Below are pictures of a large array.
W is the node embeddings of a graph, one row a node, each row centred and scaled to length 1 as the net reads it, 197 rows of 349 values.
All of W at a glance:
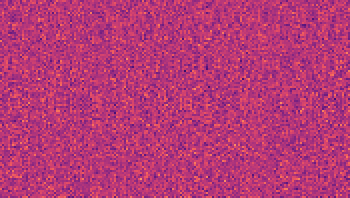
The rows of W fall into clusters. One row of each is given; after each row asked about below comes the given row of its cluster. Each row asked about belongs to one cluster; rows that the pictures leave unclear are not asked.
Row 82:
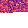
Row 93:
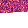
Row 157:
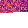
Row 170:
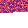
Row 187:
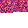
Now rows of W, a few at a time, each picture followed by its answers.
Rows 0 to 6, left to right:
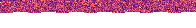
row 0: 187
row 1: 157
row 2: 82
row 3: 157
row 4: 82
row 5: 93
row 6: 157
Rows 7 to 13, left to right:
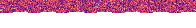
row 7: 170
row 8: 170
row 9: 93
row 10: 187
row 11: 170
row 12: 82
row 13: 82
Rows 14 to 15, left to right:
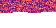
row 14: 187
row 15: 170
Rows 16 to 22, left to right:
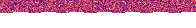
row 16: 82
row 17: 187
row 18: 187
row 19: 82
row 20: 82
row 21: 187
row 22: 187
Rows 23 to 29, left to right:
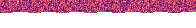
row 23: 93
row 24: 157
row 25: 157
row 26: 157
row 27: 82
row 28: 157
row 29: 170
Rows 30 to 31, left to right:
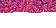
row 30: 187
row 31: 82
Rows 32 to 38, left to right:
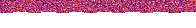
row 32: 187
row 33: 82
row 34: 187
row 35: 170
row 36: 157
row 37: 187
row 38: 187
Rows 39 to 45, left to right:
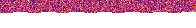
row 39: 187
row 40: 93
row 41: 157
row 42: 187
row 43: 93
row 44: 82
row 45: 170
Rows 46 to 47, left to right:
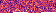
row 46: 82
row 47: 157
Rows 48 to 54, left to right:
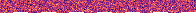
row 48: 157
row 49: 170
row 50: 82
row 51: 93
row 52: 157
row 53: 187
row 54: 93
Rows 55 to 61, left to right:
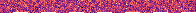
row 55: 170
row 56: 157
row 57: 187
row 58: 157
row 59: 170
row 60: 157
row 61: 157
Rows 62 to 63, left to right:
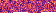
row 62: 157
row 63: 82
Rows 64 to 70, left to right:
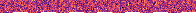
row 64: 170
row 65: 82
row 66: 157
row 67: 157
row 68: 82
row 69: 157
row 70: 170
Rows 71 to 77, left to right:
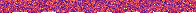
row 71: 170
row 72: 170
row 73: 93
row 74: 187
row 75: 170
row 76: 187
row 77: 170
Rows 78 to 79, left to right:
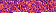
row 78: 82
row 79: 82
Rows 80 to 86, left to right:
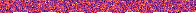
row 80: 157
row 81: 93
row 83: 187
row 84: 82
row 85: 157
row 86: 93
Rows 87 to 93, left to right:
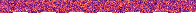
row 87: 82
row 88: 170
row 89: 170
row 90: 82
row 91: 157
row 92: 82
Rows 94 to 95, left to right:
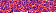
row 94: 93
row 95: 93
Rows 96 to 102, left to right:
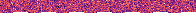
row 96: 157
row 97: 93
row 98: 187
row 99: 187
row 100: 93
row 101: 187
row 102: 93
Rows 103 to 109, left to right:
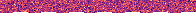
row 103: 170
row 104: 187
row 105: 187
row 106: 93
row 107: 93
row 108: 93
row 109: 187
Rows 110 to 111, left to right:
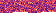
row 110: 170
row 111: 170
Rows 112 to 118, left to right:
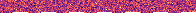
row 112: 170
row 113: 187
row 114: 187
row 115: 157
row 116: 170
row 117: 187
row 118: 170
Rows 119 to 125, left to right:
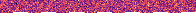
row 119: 82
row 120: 187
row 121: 187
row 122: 187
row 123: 93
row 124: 157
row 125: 157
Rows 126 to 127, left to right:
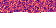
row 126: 93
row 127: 157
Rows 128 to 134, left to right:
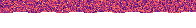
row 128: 187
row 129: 170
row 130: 157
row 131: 93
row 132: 82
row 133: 93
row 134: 157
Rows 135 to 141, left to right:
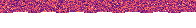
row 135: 170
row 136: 170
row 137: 93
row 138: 170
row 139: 187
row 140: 187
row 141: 170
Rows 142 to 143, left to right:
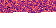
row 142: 157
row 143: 170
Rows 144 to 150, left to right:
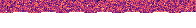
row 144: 157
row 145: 157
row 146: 170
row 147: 187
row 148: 170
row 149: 170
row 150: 187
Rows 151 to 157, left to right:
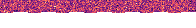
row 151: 93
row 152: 93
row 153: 82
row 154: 187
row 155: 187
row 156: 93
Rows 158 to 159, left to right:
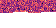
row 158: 170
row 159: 157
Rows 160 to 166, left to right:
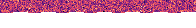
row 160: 93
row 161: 82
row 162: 93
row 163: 170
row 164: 170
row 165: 93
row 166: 82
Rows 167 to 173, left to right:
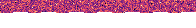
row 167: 187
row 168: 93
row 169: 82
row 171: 157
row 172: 82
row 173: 157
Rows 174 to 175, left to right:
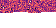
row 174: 93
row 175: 157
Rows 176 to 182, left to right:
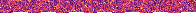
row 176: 93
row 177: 93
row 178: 82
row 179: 82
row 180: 93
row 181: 82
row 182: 157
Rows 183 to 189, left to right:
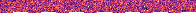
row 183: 187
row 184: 187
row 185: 82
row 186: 93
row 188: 93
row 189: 93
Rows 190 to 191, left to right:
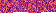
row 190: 157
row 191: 82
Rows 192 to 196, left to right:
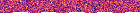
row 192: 93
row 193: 187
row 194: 157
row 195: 82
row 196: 187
